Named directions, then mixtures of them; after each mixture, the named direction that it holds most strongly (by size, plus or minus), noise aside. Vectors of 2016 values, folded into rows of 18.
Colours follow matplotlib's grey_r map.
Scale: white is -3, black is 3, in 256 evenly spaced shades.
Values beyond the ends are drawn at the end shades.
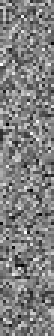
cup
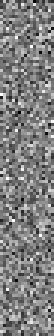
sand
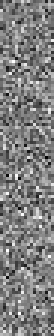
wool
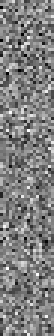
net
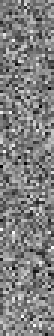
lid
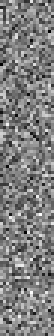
cup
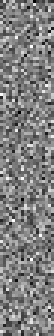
sand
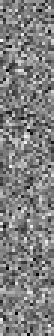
net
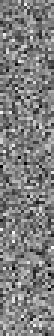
lid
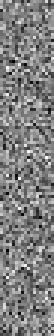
wool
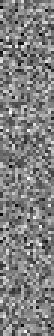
net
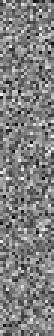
sand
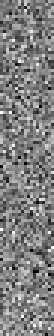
lid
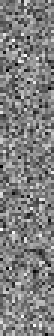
lid
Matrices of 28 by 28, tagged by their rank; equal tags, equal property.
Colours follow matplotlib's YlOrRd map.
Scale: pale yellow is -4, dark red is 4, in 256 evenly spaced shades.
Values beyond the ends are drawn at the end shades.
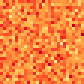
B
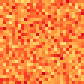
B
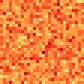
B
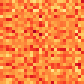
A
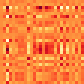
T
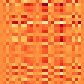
T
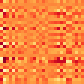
T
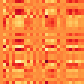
T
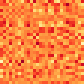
A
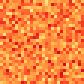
B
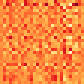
A
